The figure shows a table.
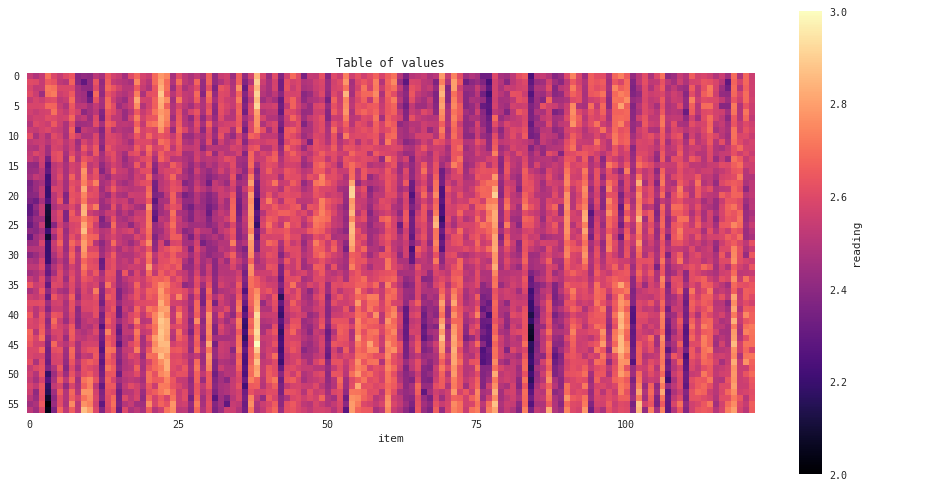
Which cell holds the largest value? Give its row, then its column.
45, 38
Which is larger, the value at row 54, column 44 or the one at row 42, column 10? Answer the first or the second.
the first
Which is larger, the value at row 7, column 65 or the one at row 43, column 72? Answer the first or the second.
the second
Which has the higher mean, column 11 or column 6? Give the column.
11
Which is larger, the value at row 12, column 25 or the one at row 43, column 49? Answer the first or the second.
the first
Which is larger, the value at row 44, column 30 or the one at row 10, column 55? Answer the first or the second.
the first
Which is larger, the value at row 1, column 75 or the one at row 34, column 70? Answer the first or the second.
the second
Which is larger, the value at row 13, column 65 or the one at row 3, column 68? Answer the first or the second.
the first
